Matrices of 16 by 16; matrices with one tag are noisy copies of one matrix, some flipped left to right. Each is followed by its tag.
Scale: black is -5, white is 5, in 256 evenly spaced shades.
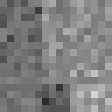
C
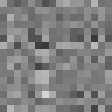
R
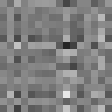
R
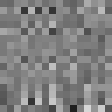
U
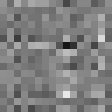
R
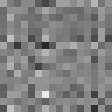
R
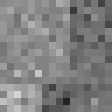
C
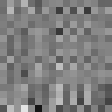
U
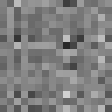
R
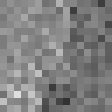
C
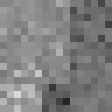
C
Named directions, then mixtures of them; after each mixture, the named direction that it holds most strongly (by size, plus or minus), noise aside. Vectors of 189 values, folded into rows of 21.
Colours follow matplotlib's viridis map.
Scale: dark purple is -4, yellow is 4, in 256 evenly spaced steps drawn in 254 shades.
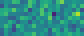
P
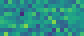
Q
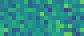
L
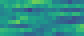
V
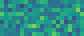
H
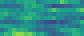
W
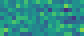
L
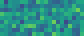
H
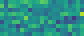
H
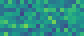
Q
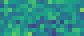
H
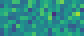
P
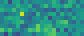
Q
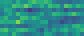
V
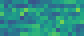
V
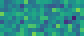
H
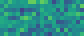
Q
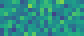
P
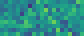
Q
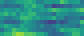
W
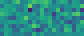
P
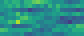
V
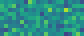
L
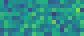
H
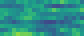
W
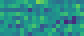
H
